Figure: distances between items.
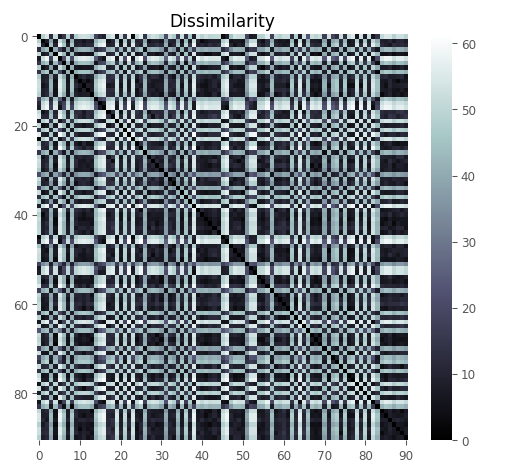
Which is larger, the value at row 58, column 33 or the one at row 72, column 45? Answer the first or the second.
the second
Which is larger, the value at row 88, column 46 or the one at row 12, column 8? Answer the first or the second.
the first
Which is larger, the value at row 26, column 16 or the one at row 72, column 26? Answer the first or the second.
the first
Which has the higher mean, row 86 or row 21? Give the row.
21
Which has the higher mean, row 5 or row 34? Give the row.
5
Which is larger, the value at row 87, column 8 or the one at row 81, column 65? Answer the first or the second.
the first
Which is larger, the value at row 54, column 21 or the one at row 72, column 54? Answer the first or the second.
the first
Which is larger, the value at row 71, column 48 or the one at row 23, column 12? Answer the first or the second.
the second
